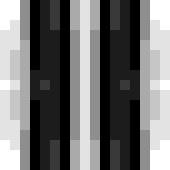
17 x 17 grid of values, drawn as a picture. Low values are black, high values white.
Streaks run downward. It mirrors both left to right and top to bottom. The values fall into two levels. Upright stripes repeat 2 times across the table.
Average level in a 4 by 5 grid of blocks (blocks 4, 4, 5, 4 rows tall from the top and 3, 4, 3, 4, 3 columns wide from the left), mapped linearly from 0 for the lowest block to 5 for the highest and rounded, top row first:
5 0 4 0 5 / 5 0 4 0 5 / 5 0 4 0 5 / 5 0 4 0 5
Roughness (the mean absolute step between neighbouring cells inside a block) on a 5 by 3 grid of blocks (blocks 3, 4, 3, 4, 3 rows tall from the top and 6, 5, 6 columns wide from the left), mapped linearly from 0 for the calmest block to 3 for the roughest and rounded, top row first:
1 3 1 / 0 3 0 / 0 3 0 / 0 3 0 / 1 3 1
